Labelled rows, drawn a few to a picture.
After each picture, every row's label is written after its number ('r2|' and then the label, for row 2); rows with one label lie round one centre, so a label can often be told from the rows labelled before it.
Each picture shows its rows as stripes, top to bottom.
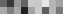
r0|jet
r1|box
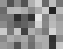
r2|box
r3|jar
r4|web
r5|web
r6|box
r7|jar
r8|jar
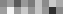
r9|web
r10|jar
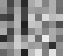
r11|box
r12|box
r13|jet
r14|box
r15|box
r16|jet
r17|jar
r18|box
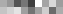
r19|web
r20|jar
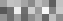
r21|jar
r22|jet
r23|box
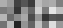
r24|web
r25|web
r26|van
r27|web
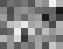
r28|web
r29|van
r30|van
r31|jar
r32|jet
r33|box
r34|web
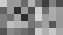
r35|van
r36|web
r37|box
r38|jar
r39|web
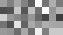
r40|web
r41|jet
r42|van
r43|jet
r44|web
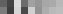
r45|jet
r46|jet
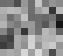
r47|web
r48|jar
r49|van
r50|van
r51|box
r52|jet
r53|jet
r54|jar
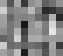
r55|box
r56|van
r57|van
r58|box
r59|box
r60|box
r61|van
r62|box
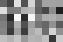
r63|jet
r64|van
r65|jet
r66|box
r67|box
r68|jar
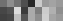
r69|web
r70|jet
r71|jet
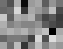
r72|box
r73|box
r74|van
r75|van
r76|jar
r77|web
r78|box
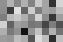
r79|jar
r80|jet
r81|jar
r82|van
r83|box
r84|jar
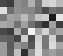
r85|jet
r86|van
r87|jar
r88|van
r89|jet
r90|web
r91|web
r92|box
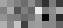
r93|van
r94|web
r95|van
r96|box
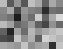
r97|box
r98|van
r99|web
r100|van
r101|jet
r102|jet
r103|jar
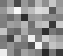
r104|web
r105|jar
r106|box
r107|jar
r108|van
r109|jet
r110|web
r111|van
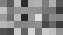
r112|box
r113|van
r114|box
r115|van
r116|jet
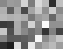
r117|jar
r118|box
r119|jar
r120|jet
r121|van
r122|web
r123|jet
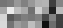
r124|jar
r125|jar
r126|van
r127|van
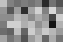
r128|van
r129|box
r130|jar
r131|jar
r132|jet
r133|box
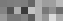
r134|web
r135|box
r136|web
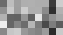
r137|jar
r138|jar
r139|web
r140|van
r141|jar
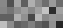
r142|box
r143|jar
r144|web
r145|van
